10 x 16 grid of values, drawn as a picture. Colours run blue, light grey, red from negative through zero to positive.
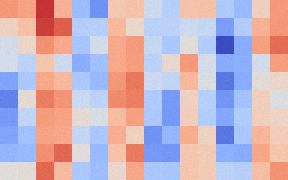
The ninth with the highest average is the top left. Overall the values sit about 50% of the way up the scale. No overall slope runs across the table. Upright stripes repeat 4 times across the table. Streaks run downward.
